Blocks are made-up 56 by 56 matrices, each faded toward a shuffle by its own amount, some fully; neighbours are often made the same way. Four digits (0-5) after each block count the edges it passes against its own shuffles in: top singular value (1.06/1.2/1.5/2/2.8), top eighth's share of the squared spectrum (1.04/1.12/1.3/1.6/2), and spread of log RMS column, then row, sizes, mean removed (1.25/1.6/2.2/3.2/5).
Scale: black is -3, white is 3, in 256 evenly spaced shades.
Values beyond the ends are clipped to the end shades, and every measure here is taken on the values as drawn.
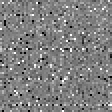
3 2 0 1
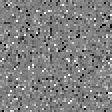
1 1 0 0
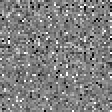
1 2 2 2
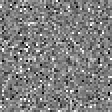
3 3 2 1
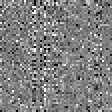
4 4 3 2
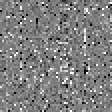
2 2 1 0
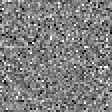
0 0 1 0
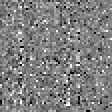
3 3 2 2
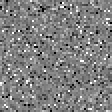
0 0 0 0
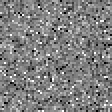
0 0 0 0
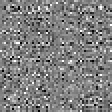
4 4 3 2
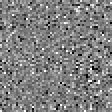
3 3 1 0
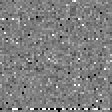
3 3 0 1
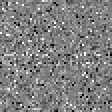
1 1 0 1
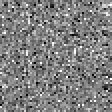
3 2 0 0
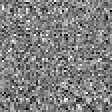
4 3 1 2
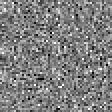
3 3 1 1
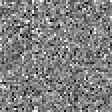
2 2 0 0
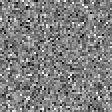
3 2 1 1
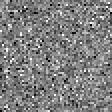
1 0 0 0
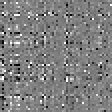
4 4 3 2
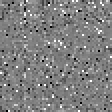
2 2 0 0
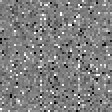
3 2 1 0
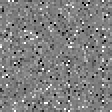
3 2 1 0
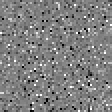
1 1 0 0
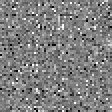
1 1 1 1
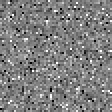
0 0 0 0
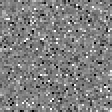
1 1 0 1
